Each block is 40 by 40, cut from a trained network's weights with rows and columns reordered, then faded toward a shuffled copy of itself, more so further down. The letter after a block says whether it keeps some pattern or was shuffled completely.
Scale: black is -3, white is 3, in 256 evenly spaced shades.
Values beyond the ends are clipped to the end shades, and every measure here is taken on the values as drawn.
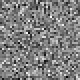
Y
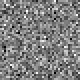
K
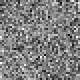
K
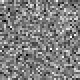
Y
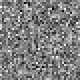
Y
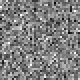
Y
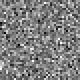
Y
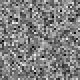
Y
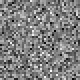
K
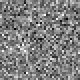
Y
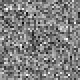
K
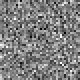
K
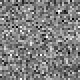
K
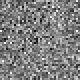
K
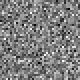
Y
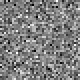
Y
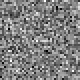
K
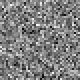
Y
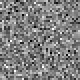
Y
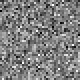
K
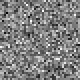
Y
